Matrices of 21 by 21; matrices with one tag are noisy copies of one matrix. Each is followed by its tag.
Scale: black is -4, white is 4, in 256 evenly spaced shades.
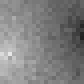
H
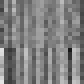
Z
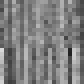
Z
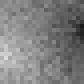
H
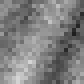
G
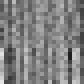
Z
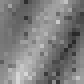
G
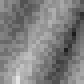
G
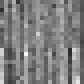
Z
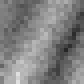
G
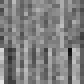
Z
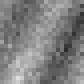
G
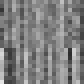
Z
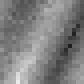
G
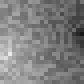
H
